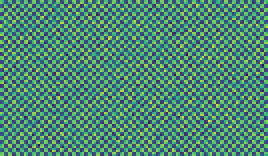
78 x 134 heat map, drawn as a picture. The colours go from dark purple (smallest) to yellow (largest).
A checkerboard runs through the table. The histogram has two humps. No row or column stands out. Overall the values sit about 50% of the way up the scale.
